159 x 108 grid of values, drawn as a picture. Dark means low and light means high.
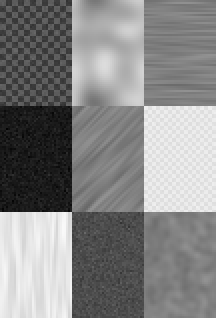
It is made of 3 by 3 panels. Panel 1,1: low, checkered. Panel 1,2: high, smooth. Panel 1,3: middling, streaked across, faint in contrast. Panel 2,1: very low, fine-grained, faint in contrast. Panel 2,2: middling, slanting up to the right, faint in contrast. Panel 2,3: very high, checkered, faint in contrast. Panel 3,1: very high, streaked downward, faint in contrast. Panel 3,2: low, fine-grained, faint in contrast. Panel 3,3: middling, blotchy, faint in contrast.
